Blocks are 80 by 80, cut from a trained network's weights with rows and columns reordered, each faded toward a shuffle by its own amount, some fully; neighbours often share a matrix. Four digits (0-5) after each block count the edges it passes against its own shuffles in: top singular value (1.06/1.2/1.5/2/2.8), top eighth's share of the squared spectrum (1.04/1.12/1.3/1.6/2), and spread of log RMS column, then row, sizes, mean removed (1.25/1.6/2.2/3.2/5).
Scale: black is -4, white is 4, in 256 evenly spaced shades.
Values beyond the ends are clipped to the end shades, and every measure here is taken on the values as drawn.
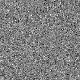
2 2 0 1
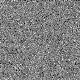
1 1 0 0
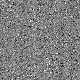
0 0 0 0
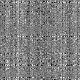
4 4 1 3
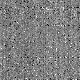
3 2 0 2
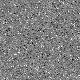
0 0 0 0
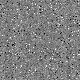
0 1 0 0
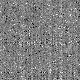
3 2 0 2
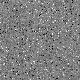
0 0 0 0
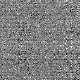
3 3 2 0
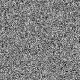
3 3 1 0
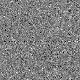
2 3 1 1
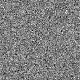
2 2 0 0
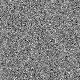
1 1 0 0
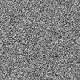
3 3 0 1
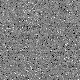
1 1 0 0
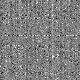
3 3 0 2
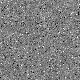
0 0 0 0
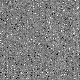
1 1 0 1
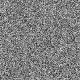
2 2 0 0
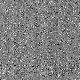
2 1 0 1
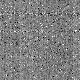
2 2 0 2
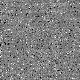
1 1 1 0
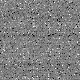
2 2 1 0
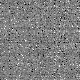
2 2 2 0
